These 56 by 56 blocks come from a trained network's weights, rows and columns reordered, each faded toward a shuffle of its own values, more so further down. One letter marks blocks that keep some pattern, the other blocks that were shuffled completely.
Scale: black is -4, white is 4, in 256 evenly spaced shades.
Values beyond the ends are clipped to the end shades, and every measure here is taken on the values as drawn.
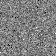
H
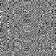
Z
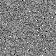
H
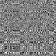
Z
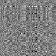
Z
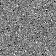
H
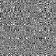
Z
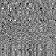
Z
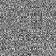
Z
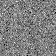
H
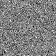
H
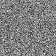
H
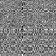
Z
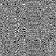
Z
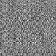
Z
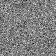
H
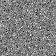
H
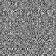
Z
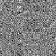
Z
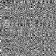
Z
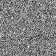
H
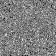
H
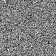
H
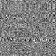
Z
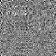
Z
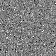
H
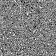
H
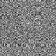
Z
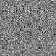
Z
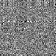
Z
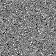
H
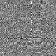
Z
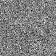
H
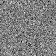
H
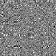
Z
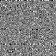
Z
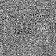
Z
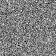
H
